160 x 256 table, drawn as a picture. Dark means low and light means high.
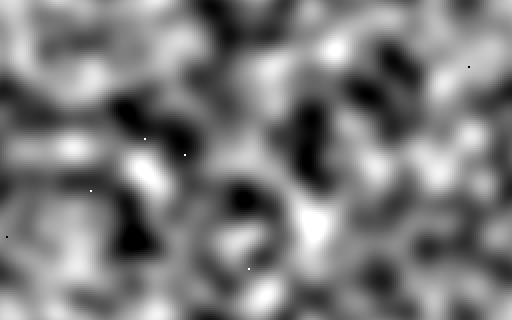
Seam: none. Grain: smooth. Mirror symmetry: none. Lone odd cells: 6, 4 higher and 2 lower than their neighbours. Slope: none. Histogram: bell-shaped. Odd rows or columns: none.
